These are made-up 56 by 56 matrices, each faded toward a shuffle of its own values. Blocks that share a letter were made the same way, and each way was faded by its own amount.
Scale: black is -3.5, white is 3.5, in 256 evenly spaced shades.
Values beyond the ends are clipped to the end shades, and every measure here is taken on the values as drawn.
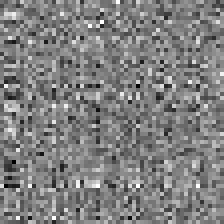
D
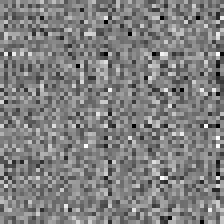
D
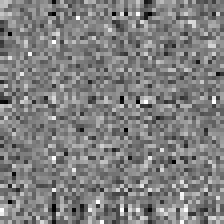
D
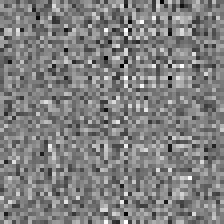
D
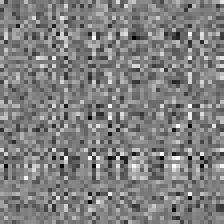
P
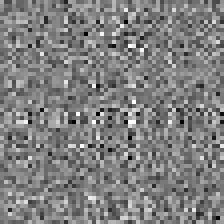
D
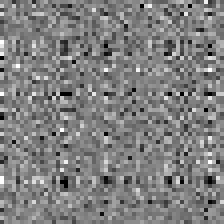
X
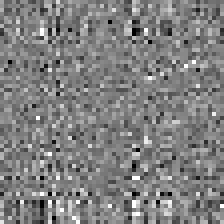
X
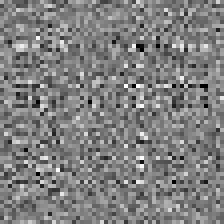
D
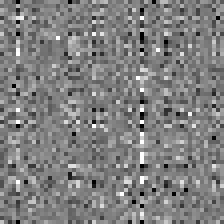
P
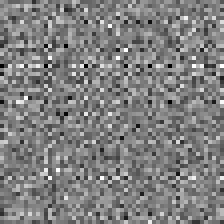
D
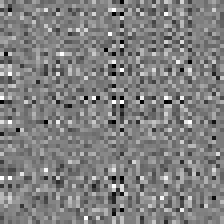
P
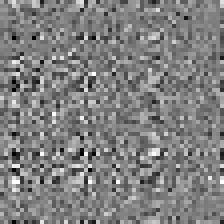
P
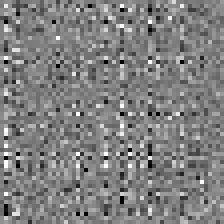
P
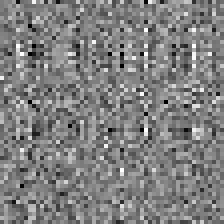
D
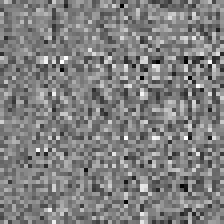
D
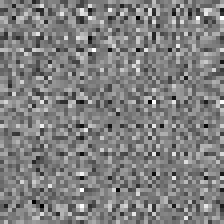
X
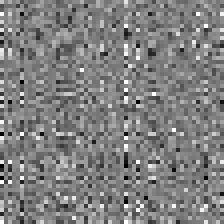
P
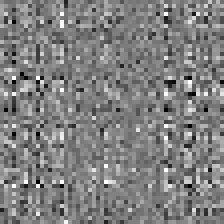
P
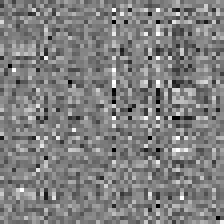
P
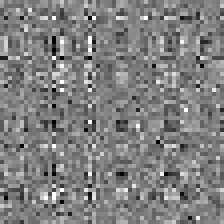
P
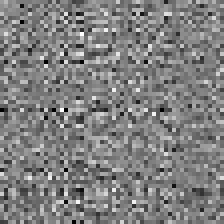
D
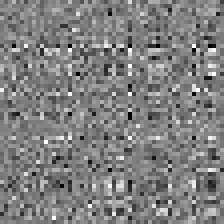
X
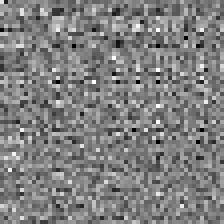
D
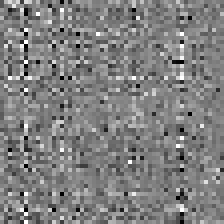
P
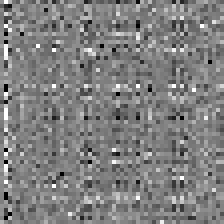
P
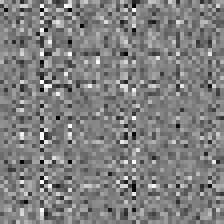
P
